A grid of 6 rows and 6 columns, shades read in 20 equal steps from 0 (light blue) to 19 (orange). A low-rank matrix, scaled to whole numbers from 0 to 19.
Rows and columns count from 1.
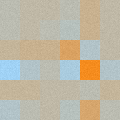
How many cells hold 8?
4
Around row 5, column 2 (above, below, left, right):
4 6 8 7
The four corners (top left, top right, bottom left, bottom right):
6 7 4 6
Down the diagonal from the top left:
6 7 9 2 6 6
